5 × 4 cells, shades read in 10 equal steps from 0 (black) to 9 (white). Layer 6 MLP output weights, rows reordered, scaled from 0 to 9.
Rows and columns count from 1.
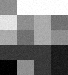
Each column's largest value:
8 9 9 9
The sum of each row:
32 23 21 7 8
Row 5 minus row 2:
-8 0 -4 -3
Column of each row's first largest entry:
2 1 1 1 2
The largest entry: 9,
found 3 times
